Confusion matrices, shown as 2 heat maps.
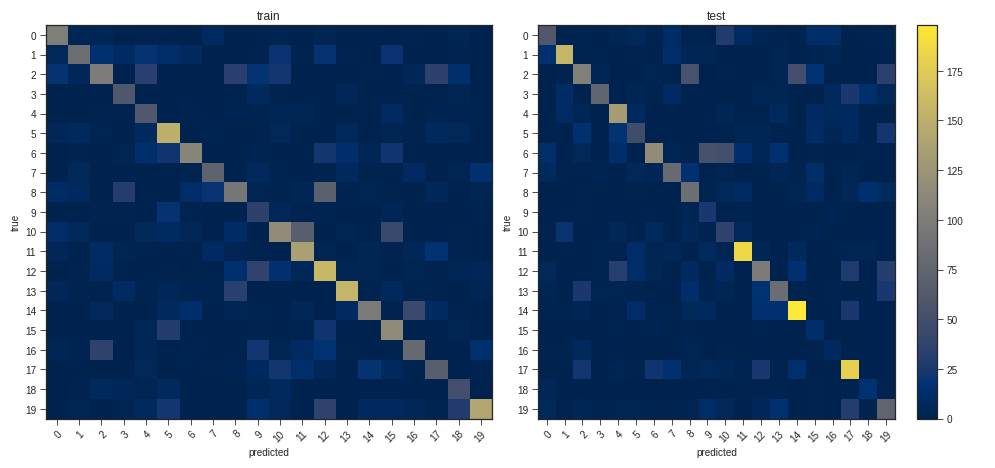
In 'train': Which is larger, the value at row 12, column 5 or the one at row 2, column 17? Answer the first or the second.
the second
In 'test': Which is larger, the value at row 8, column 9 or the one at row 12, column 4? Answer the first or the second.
the second
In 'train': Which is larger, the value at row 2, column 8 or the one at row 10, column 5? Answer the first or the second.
the first
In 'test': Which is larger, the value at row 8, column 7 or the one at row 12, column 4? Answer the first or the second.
the second
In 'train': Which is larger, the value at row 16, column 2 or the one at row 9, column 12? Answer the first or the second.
the first
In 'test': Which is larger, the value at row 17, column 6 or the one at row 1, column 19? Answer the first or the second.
the first
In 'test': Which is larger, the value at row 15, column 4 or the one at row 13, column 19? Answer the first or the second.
the second
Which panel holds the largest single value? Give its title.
test
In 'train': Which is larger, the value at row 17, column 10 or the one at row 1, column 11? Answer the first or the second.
the first
